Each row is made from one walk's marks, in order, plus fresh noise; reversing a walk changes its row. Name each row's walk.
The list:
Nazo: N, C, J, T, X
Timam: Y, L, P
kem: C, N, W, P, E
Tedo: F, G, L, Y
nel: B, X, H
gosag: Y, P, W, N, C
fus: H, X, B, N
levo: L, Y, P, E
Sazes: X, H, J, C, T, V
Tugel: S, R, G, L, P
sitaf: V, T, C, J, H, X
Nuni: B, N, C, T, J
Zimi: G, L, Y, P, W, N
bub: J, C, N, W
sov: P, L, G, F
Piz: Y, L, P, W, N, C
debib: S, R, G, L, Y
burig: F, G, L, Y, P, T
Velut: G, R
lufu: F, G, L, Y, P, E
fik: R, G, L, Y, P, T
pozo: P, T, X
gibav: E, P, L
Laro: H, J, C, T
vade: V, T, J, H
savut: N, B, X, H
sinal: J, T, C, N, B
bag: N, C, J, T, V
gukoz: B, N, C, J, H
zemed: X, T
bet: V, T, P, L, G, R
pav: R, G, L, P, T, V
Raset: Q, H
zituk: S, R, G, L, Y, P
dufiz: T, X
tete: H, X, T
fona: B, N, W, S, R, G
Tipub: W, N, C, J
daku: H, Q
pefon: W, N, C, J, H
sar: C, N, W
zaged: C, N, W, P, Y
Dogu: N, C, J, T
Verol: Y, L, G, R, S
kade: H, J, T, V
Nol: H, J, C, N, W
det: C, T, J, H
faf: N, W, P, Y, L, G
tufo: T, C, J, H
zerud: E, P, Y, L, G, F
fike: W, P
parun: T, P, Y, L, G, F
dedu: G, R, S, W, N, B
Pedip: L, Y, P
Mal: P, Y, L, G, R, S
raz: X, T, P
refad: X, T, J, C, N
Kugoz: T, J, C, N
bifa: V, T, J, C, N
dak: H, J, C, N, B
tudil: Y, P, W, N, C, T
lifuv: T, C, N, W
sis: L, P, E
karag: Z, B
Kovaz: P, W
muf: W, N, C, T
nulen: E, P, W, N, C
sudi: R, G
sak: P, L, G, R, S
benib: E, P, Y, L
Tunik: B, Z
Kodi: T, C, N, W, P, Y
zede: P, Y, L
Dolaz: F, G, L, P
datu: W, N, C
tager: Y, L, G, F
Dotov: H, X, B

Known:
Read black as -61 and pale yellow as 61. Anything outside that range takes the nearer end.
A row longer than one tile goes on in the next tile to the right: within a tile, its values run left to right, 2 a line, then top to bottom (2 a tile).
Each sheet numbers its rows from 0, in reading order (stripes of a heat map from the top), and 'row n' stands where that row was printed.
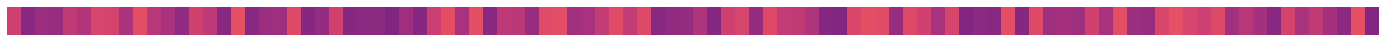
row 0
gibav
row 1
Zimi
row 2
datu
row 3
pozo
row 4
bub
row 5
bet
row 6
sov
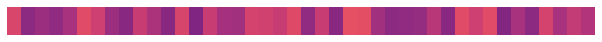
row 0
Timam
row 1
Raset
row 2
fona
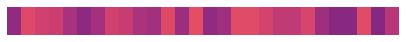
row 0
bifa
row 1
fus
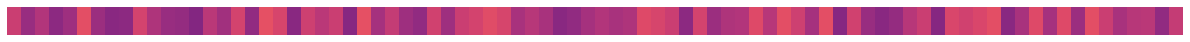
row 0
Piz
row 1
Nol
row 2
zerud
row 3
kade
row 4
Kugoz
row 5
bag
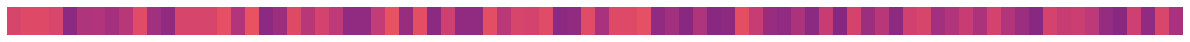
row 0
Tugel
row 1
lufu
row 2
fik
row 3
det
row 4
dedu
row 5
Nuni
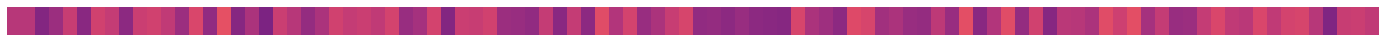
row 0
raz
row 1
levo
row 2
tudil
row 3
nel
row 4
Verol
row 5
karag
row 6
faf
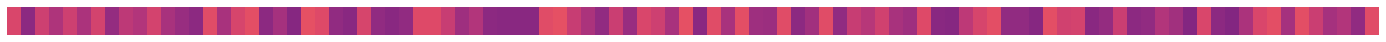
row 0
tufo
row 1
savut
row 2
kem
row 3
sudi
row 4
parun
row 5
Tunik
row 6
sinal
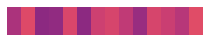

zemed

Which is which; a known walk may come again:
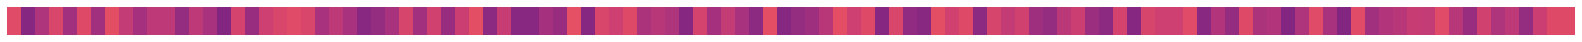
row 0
bag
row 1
zerud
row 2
tager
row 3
sov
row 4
Tipub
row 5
dufiz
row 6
Velut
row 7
Laro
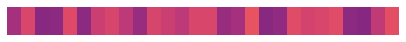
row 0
zemed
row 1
Dolaz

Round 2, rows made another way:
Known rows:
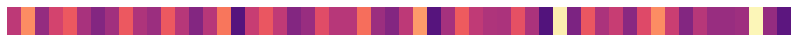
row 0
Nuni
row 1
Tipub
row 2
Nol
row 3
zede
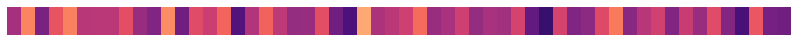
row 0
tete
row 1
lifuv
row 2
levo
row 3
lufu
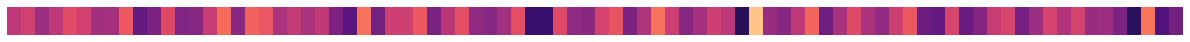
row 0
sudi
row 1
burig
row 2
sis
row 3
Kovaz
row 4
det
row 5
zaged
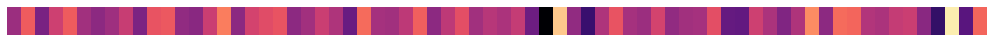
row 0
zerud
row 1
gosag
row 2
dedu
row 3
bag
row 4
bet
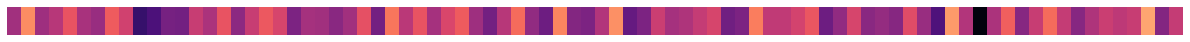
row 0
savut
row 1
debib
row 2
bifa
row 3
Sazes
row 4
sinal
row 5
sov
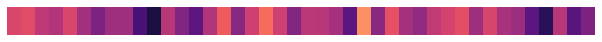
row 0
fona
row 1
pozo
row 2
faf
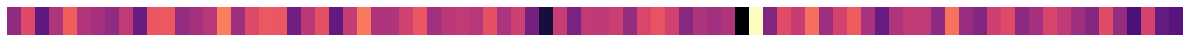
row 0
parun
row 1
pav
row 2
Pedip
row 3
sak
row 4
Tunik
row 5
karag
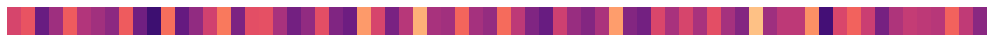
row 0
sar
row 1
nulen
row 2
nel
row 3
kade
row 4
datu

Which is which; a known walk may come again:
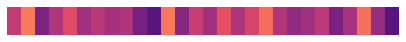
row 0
Tedo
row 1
benib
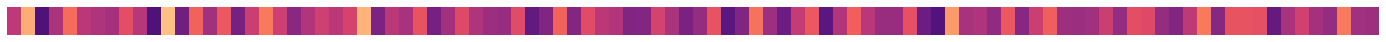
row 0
Nol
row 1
sov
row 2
dufiz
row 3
Kugoz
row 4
lifuv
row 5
zerud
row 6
Piz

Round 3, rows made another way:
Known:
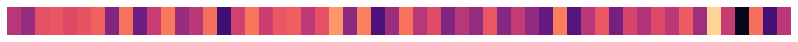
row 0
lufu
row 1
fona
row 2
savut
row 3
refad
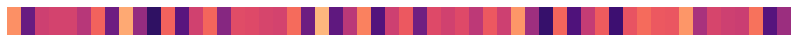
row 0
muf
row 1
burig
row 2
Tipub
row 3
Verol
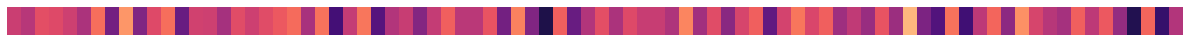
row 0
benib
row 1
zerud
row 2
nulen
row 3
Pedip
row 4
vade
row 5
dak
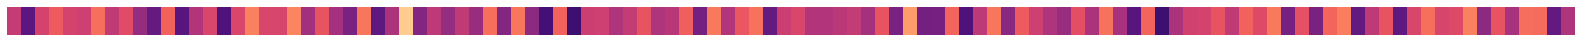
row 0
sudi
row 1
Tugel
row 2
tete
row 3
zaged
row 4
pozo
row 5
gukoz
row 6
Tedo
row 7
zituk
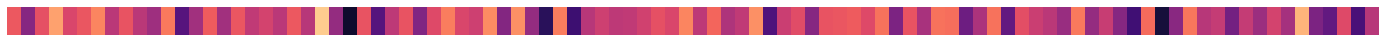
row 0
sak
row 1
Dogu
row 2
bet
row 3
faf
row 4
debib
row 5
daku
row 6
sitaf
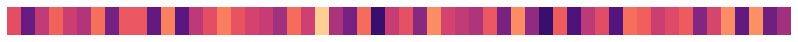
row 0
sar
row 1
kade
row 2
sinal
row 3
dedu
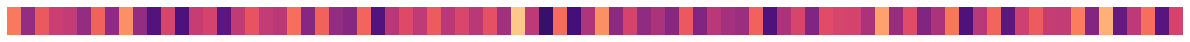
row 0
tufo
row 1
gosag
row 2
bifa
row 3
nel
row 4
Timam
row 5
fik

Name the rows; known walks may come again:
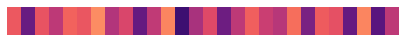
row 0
tager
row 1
sar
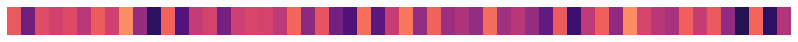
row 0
Tipub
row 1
datu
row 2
Dotov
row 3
dak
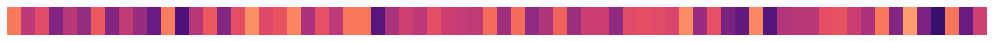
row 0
savut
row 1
Mal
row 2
levo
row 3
Dolaz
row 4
gibav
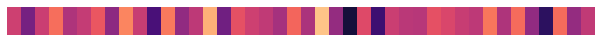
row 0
kem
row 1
Laro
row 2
sis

